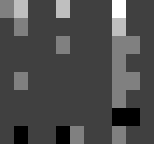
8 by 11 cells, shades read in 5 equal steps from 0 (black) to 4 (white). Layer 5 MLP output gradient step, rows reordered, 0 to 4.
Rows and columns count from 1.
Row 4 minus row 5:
0 -1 0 0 0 0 0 0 0 -1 0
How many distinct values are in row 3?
2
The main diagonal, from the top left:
2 2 1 1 1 1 1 1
